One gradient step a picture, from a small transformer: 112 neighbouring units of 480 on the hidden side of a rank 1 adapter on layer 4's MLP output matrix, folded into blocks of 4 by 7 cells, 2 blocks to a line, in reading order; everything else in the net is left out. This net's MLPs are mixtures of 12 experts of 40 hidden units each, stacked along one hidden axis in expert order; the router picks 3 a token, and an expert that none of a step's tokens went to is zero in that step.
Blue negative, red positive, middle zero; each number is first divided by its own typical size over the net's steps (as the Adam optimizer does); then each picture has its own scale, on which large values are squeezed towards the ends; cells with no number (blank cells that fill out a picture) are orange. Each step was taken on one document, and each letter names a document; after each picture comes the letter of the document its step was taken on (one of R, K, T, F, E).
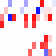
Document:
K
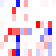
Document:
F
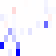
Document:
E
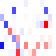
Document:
E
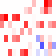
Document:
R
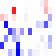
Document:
E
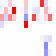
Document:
K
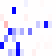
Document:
E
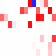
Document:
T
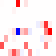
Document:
F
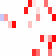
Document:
T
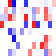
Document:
K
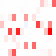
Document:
K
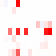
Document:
F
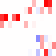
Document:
R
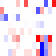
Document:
R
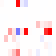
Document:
F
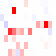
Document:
E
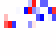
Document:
T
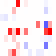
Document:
F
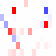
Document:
E
